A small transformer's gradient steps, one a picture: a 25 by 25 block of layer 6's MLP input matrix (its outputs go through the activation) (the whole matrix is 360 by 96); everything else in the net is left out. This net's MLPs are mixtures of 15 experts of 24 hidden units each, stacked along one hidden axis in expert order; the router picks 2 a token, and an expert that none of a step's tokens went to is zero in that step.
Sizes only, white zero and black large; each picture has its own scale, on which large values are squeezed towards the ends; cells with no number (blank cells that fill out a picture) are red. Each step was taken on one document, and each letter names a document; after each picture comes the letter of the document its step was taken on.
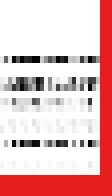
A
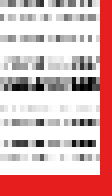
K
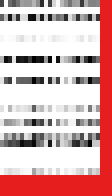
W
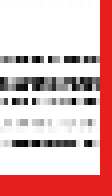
A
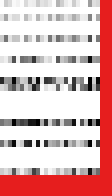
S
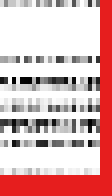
S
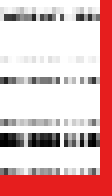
W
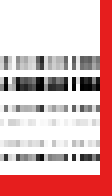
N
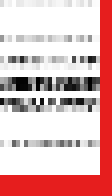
A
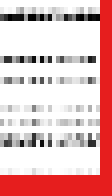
W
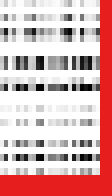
N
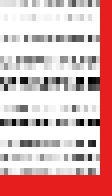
S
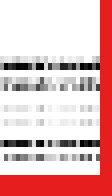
N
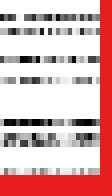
W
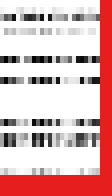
W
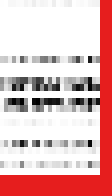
A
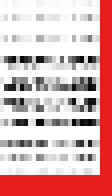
K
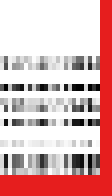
K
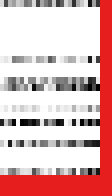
S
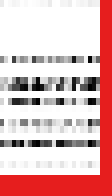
A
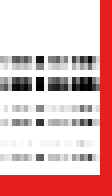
N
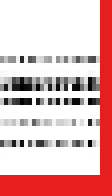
A
